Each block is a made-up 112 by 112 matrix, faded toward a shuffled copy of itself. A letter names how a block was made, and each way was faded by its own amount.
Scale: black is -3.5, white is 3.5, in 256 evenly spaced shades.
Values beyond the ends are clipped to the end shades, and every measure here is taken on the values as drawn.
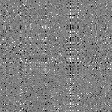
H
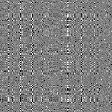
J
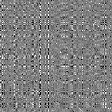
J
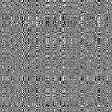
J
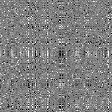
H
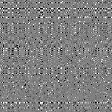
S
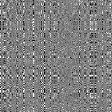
J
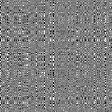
J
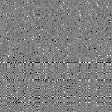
S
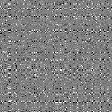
S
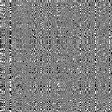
J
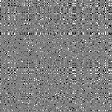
S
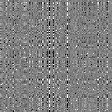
J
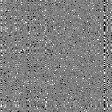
H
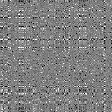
S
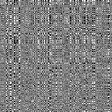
J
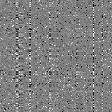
H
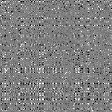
S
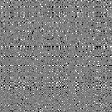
S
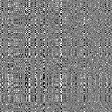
J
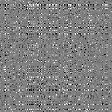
S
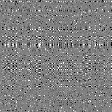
S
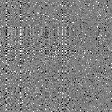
H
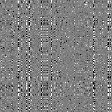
J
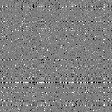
S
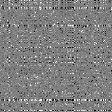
S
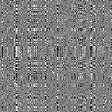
J
